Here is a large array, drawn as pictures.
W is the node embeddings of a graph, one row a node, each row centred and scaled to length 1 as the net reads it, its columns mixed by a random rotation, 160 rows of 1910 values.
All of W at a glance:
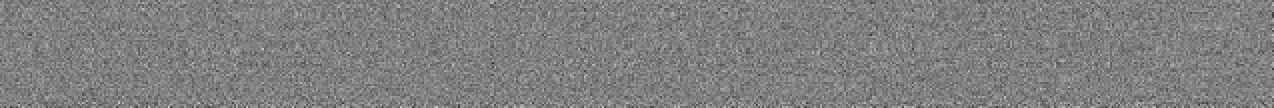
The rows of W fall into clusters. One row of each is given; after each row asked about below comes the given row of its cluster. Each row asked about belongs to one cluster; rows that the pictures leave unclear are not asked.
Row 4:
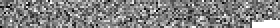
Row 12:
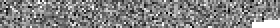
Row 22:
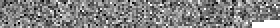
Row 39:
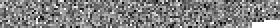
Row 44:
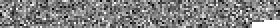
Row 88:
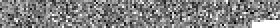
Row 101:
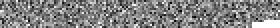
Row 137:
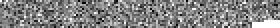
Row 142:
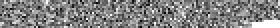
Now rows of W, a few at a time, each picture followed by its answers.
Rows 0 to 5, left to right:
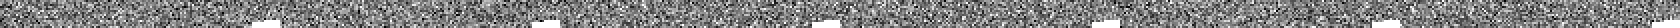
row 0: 4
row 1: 101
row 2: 22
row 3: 12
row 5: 12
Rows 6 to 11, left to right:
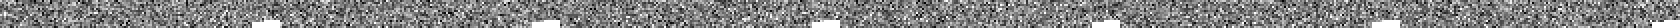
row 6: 137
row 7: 142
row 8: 88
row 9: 137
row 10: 88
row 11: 22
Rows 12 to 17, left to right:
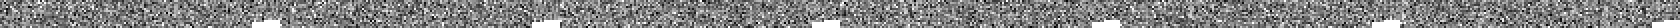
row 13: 12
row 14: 39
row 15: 39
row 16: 12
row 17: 44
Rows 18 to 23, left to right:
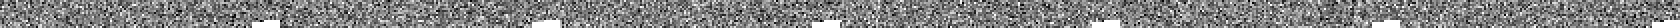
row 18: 101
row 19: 4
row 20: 101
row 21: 39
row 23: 101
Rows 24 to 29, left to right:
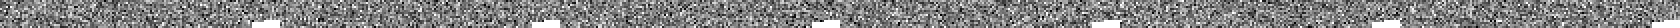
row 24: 12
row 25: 39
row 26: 101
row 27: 88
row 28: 39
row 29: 12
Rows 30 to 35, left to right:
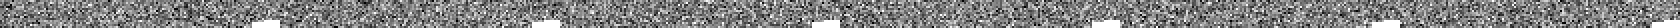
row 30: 4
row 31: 137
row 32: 12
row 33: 4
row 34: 142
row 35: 44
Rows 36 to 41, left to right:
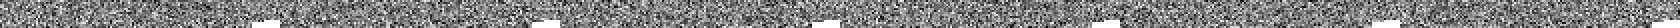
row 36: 39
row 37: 44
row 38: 22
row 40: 4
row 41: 44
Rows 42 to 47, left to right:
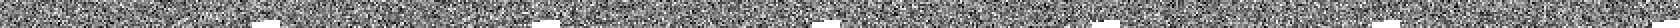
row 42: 88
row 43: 88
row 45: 39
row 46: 137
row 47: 22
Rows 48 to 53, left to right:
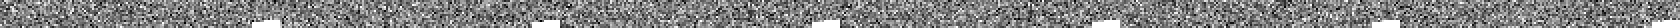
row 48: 12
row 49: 101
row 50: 4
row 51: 4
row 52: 88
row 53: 4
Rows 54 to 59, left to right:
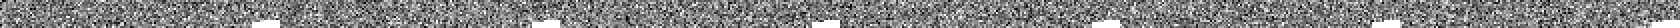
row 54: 88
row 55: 137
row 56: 101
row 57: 4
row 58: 12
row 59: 142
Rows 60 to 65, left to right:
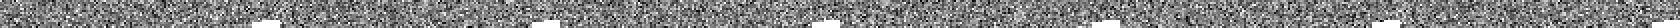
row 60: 88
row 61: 44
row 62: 137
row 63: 142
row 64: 101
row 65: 44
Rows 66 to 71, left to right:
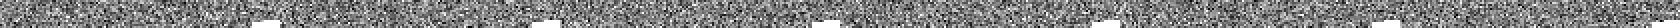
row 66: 88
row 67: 44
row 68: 101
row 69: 88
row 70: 44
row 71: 101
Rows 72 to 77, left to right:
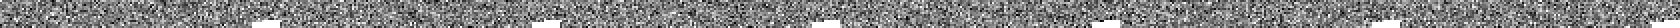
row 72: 88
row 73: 39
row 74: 39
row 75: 101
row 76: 142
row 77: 39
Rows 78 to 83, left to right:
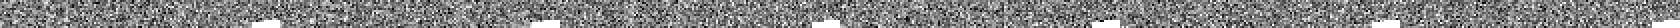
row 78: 142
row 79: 142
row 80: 137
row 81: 101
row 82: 88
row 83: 137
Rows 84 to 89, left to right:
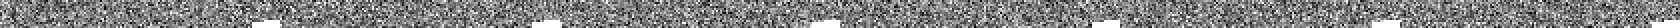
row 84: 44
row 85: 12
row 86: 142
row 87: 22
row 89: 39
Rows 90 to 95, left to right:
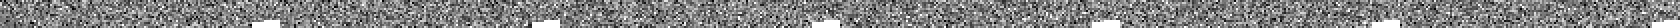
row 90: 22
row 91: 22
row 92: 137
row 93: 88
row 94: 142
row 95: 88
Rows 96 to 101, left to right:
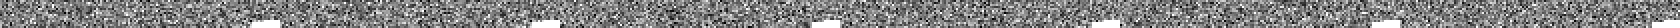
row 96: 142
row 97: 142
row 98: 44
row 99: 142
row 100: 88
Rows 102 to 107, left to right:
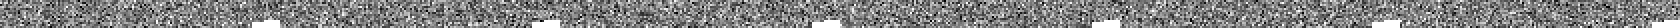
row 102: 137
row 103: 101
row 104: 22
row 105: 12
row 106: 12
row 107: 39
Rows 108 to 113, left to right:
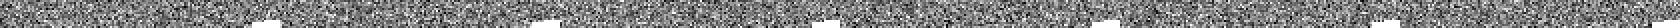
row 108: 4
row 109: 142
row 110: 39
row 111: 88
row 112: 88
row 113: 22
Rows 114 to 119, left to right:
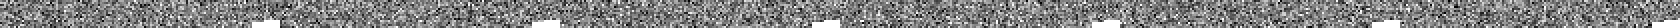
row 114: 137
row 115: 4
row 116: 22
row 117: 137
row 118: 44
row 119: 22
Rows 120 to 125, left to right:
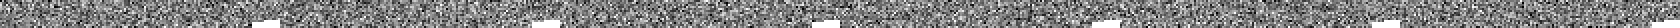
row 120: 22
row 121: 137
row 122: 44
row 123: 4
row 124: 39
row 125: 39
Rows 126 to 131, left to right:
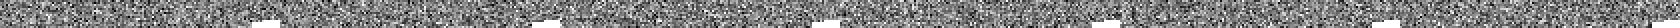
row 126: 142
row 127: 22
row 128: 12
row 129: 39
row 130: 44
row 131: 22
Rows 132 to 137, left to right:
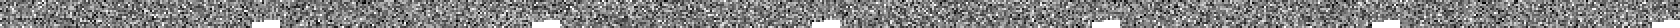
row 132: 12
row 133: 137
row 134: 12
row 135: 12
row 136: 22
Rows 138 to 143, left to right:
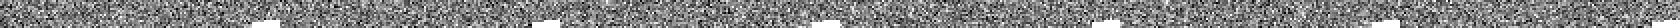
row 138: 4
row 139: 22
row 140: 142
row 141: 12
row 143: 4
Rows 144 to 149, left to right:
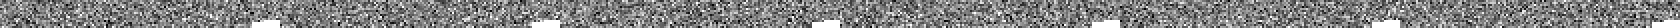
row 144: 88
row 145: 88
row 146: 44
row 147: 88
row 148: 4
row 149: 101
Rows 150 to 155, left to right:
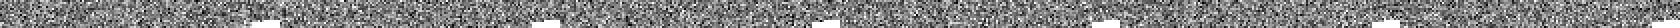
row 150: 142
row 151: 39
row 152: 101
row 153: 137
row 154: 137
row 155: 137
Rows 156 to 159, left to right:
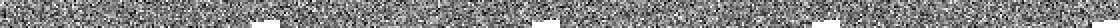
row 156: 39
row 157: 4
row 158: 4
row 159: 22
